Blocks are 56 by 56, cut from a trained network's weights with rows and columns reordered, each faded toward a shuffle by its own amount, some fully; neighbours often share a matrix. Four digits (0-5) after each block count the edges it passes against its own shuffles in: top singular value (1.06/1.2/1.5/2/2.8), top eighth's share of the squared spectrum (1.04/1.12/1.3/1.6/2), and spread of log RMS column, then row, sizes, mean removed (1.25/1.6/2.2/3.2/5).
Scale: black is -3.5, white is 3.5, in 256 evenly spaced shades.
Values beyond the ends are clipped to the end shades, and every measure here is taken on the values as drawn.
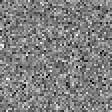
0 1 0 0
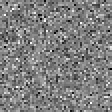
2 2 0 1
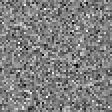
0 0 0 0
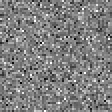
2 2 0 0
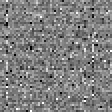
2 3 2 0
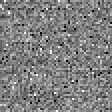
1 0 0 0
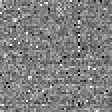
2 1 1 0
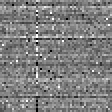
4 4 1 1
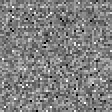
1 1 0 0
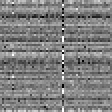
5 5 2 3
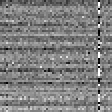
4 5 2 2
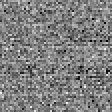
2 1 0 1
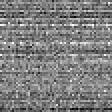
4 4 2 3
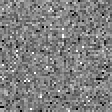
1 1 0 0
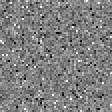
0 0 0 0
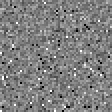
0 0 0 0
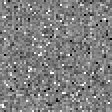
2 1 0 0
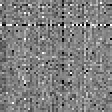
3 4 1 2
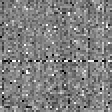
3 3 1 2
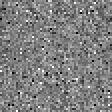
1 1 0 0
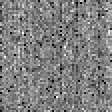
3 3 2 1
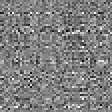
4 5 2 3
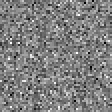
1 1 0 0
